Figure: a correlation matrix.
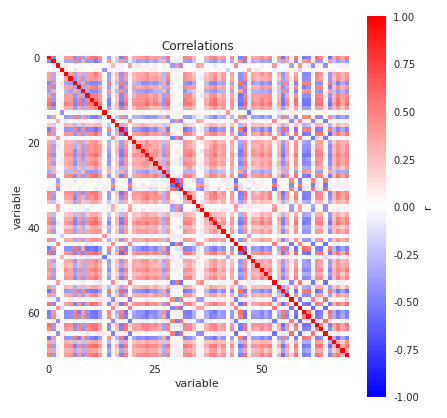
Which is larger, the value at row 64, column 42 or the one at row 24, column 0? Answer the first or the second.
the second
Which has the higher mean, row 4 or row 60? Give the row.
4
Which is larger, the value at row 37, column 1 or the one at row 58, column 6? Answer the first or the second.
the first
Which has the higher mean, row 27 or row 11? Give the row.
11
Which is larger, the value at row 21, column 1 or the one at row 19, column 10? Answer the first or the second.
the second
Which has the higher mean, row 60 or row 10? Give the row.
10
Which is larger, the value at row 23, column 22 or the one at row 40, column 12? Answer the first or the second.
the first
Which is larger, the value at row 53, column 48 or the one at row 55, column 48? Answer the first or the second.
the first
